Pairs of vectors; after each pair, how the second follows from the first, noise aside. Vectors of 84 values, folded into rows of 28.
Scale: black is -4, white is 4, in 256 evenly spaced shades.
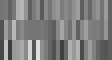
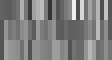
reversed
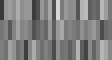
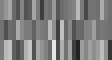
reversed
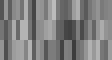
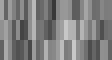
negated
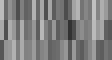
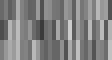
reversed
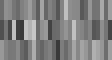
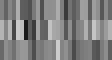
negated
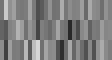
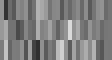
negated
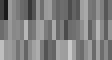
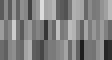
reversed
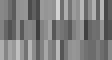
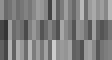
reversed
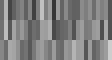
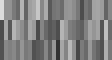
reversed
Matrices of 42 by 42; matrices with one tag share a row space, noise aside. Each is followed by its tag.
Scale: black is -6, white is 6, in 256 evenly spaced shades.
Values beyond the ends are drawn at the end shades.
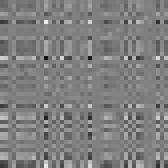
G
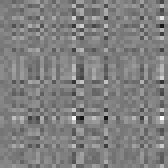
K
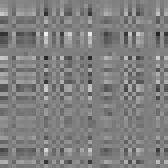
G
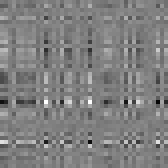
G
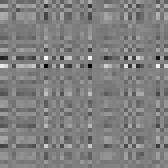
G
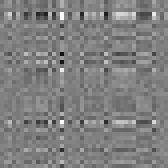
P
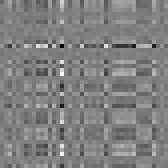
P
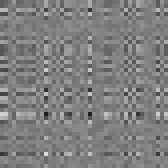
G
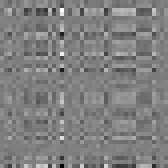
P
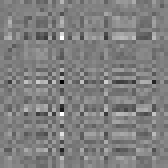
P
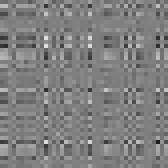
G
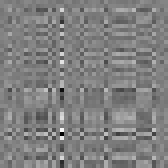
P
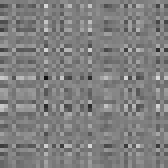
G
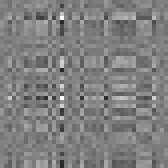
P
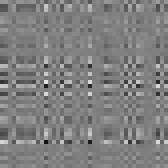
G
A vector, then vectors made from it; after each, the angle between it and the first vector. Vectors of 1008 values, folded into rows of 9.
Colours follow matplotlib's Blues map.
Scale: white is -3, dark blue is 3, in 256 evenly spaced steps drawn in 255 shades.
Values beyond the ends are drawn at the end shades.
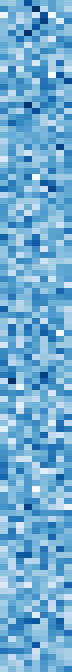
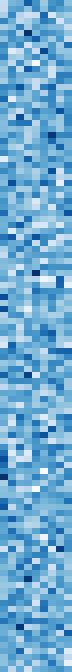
partly aligned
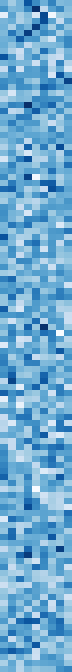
nearly parallel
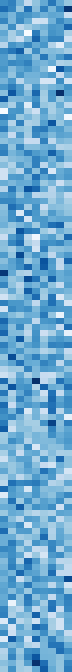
partly opposed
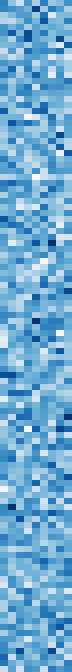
partly aligned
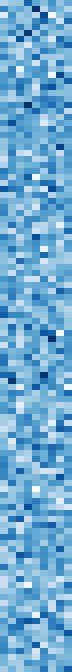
nearly parallel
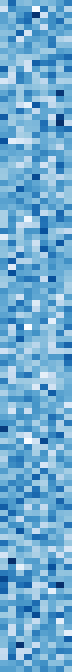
partly opposed
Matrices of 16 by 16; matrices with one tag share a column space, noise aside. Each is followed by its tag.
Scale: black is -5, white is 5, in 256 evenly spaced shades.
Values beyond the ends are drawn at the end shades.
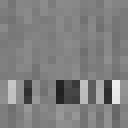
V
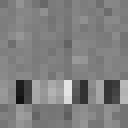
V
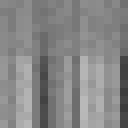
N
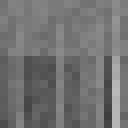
N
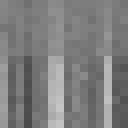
N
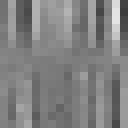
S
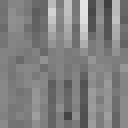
S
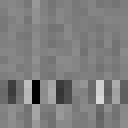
V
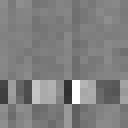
V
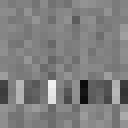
V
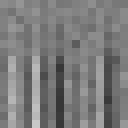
N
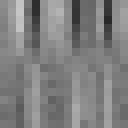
S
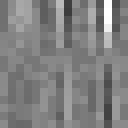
S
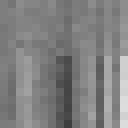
N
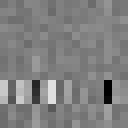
V
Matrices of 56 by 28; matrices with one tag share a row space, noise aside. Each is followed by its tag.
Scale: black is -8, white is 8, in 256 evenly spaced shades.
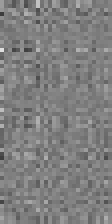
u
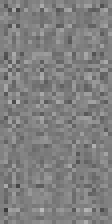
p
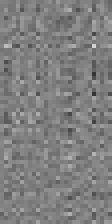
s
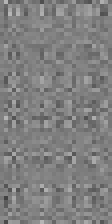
p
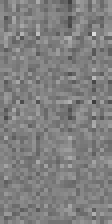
s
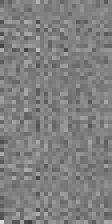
u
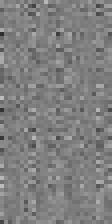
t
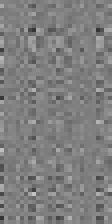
t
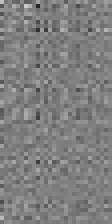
u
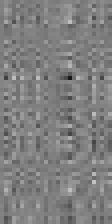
s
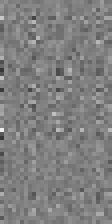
t
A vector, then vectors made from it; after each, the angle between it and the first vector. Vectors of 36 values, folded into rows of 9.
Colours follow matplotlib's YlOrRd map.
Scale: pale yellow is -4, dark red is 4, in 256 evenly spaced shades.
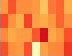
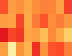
partly opposed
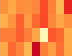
nearly opposite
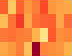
nearly opposite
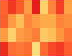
partly aligned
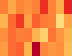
nearly opposite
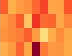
nearly opposite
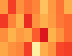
nearly parallel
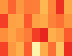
nearly parallel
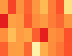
nearly parallel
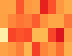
partly opposed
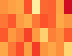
partly opposed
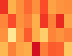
partly opposed
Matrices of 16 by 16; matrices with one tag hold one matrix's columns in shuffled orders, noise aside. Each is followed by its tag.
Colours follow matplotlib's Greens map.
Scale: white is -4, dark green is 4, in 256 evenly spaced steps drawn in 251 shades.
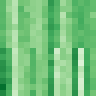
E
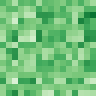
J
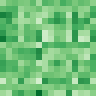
J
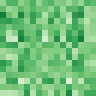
J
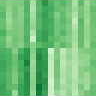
E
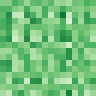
J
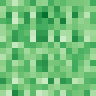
J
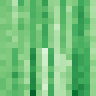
E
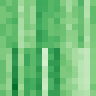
E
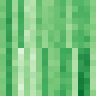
E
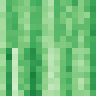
E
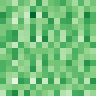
J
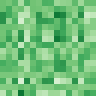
J
